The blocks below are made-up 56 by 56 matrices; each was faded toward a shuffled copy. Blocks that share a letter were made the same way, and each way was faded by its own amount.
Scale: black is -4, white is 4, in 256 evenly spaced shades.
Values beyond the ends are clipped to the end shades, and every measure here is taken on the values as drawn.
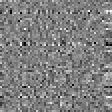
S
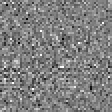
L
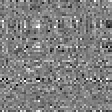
S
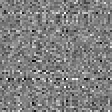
S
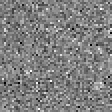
L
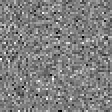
L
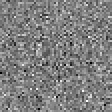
L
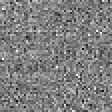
L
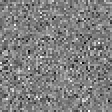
L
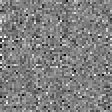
L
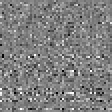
S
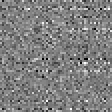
S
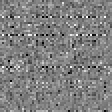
S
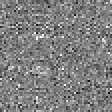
L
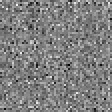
L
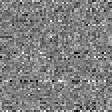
S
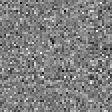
L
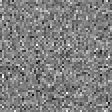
L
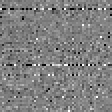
S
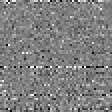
S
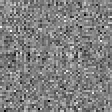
L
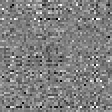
S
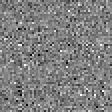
L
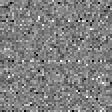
L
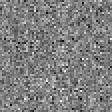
L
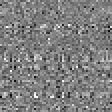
S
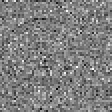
L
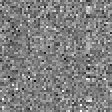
L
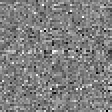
L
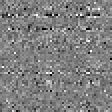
S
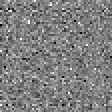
L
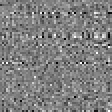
S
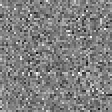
L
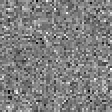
L
